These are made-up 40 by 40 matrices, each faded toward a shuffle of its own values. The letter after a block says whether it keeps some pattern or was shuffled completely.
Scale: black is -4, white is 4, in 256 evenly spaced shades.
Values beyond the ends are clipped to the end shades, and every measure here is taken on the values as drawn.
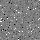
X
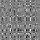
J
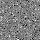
X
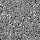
X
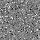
X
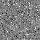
X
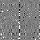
J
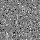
X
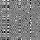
J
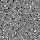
X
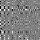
J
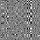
J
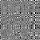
J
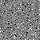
X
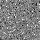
X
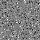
X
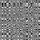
J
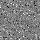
X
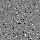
X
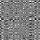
J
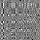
J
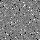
X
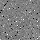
X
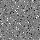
X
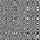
J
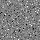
X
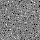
X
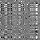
J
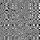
J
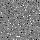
X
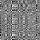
J
